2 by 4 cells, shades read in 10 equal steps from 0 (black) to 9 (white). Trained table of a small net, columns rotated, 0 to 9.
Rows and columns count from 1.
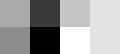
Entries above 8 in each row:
0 1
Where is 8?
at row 1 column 4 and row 2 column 4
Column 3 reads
7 9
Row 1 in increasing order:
2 6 7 8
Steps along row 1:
down up up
